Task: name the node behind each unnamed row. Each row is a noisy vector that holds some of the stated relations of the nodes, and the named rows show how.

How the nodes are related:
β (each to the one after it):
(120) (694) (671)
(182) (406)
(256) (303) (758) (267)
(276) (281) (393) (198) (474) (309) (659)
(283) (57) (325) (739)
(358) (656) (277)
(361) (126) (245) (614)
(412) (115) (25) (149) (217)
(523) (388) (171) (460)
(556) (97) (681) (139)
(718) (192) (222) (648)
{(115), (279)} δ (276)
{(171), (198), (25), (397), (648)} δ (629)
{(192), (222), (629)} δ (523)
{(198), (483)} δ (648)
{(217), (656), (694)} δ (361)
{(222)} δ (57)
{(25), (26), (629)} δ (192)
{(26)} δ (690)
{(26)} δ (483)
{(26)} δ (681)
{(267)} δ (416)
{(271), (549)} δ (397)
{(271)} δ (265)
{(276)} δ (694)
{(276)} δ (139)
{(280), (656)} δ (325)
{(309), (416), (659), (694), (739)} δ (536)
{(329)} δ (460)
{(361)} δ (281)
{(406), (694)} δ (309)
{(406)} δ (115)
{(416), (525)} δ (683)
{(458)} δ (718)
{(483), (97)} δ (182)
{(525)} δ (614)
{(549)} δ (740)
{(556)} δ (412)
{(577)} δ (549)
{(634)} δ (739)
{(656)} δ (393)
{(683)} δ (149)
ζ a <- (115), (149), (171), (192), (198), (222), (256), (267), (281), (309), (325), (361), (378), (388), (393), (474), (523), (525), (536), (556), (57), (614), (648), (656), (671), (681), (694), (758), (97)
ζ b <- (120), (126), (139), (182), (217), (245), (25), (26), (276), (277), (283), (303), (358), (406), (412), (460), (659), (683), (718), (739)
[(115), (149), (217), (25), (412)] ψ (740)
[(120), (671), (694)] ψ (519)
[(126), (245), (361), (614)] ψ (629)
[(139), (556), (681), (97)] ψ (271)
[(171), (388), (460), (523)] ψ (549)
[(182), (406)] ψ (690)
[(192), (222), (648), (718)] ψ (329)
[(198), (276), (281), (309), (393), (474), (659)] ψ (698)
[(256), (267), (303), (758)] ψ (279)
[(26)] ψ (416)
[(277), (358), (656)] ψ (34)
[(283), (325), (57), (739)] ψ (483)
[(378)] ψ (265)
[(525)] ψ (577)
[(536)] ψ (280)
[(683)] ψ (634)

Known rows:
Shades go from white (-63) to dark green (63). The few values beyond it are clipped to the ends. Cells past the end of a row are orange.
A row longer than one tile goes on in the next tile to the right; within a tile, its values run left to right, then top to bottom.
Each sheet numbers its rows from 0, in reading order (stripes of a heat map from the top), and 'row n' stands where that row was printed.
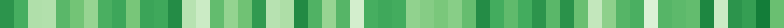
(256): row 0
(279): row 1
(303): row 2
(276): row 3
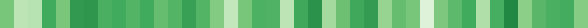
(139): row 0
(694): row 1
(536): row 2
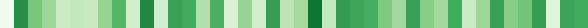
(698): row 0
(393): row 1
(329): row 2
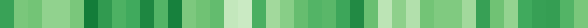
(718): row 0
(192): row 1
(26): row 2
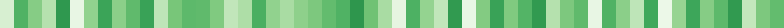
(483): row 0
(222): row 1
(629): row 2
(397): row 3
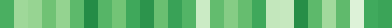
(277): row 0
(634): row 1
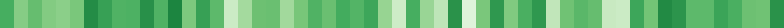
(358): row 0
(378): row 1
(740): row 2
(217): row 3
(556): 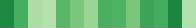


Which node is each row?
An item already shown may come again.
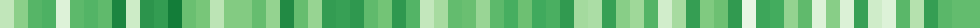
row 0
(276)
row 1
(25)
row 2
(388)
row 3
(458)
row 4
(474)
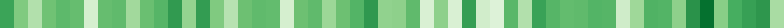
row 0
(525)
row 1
(525)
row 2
(474)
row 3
(361)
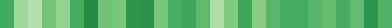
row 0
(460)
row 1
(683)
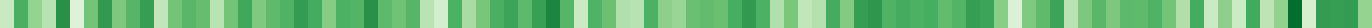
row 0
(740)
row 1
(406)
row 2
(523)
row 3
(97)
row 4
(139)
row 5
(614)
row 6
(281)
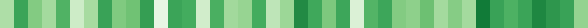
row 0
(458)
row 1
(280)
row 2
(182)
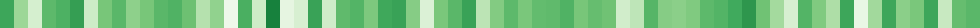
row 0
(267)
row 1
(309)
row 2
(614)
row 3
(681)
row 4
(577)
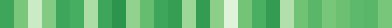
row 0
(115)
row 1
(149)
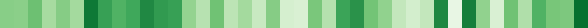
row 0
(182)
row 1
(198)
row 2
(659)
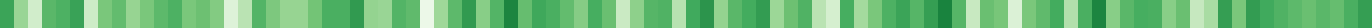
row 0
(267)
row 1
(648)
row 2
(325)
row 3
(656)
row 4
(523)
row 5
(536)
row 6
(739)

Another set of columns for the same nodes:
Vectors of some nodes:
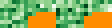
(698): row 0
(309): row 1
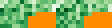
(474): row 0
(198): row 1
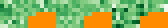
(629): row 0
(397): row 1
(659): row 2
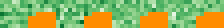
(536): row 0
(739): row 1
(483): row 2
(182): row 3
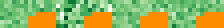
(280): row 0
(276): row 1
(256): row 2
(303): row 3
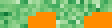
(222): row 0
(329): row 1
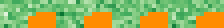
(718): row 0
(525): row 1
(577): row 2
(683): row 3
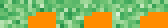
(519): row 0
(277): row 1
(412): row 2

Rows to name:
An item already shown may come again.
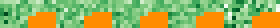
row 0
(648)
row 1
(217)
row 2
(149)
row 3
(694)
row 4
(276)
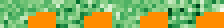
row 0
(25)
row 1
(281)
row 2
(406)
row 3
(309)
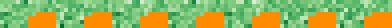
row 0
(325)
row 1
(139)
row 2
(149)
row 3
(325)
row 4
(614)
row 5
(25)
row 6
(460)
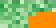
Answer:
(279)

